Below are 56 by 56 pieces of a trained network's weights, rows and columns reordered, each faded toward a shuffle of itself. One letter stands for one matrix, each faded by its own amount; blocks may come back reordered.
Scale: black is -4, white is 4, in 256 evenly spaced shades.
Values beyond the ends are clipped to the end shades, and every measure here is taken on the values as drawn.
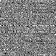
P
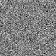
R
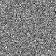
R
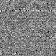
P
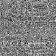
P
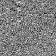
R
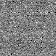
P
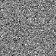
R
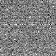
P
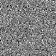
R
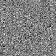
R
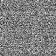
P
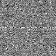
P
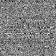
P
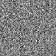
R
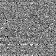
P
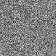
R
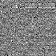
P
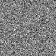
R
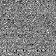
P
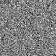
R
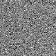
R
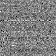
P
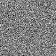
R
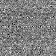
P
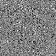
R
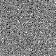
R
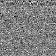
P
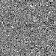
R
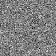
R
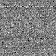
P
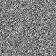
R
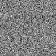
R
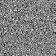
R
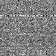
P
